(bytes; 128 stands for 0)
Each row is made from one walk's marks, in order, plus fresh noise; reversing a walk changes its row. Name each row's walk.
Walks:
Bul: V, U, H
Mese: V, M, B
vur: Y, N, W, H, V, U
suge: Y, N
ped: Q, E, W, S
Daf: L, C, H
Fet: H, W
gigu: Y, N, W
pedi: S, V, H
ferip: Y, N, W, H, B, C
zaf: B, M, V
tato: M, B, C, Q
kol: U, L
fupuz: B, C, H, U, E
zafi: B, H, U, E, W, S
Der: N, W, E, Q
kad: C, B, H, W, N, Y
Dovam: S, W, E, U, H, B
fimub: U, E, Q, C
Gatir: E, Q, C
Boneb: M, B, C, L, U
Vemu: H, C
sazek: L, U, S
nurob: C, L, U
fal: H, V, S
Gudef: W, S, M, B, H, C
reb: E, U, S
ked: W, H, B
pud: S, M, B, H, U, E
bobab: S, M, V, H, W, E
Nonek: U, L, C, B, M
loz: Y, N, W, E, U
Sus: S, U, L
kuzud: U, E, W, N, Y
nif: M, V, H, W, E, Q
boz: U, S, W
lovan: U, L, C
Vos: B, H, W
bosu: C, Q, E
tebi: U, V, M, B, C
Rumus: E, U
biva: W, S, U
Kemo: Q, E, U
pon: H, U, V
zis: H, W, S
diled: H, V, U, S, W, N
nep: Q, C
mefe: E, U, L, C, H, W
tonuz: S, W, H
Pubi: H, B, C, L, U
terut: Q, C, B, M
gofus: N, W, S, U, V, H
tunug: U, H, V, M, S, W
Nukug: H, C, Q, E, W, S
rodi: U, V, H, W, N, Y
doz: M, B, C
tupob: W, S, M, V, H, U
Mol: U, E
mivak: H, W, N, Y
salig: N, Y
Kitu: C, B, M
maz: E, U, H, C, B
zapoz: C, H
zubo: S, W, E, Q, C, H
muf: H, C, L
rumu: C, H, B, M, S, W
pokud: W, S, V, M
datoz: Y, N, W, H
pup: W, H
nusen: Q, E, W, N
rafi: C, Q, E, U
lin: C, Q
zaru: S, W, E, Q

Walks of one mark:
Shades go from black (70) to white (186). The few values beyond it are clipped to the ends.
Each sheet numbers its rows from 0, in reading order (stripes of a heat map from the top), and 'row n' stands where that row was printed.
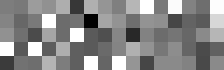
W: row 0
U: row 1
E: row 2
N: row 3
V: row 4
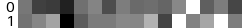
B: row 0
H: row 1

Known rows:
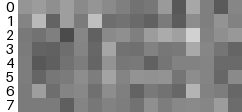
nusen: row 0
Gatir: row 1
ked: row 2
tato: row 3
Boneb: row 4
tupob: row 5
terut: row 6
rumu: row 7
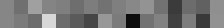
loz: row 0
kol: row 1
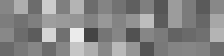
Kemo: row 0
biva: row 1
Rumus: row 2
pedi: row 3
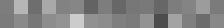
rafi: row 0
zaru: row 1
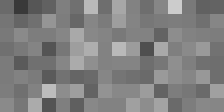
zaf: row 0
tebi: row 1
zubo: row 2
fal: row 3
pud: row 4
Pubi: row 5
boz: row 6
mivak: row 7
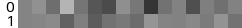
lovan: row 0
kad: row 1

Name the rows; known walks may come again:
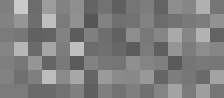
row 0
bosu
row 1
fimub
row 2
Kitu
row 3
Gatir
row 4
ferip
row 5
boz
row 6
fupuz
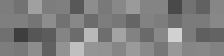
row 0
vur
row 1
mefe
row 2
zaf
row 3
tonuz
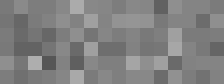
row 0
zubo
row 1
tupob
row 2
zafi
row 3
tato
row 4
mivak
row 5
Dovam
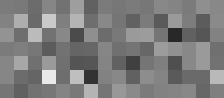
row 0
maz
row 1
Kemo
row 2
gigu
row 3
Pubi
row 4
nurob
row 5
Mol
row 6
nif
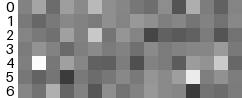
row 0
ped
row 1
tunug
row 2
Sus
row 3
Nukug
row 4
lin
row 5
Vos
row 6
datoz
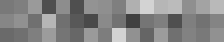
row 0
pup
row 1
lovan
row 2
Bul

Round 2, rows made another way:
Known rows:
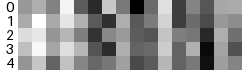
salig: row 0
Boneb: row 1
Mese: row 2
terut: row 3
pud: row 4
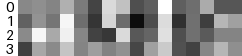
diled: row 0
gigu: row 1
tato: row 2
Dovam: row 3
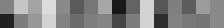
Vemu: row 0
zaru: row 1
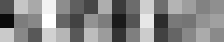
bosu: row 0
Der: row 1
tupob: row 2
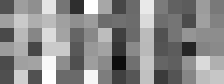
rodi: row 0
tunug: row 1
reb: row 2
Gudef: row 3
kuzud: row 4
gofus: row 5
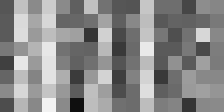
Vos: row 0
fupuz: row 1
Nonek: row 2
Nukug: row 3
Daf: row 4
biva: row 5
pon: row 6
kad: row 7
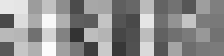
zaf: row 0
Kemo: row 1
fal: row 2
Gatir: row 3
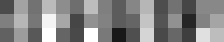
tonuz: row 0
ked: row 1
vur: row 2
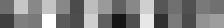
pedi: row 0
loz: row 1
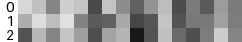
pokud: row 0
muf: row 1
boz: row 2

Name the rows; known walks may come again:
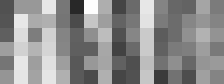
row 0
rodi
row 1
Bul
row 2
sazek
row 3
muf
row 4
zapoz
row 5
Pubi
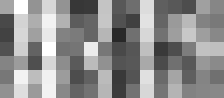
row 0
doz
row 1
Kemo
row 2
rafi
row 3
gofus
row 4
zis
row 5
nep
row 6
lin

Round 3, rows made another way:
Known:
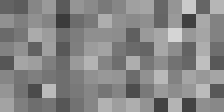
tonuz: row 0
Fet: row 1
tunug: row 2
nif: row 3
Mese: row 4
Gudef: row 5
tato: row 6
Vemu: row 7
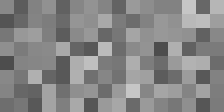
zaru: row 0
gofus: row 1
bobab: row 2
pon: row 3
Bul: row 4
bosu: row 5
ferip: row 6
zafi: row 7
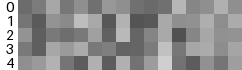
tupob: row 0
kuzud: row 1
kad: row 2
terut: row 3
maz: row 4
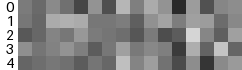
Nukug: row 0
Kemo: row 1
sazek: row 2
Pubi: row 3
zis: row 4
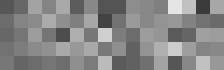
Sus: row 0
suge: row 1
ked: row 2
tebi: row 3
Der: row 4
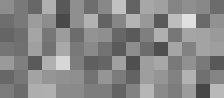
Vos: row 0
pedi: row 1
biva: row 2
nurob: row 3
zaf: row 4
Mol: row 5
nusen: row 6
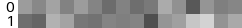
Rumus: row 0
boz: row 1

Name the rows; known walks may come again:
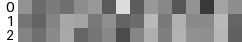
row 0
mivak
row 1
loz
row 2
gigu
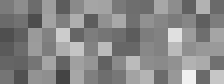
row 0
nif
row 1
zafi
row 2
kol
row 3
rodi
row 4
datoz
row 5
zubo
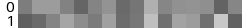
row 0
bobab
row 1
vur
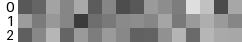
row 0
Sus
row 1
rumu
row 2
pokud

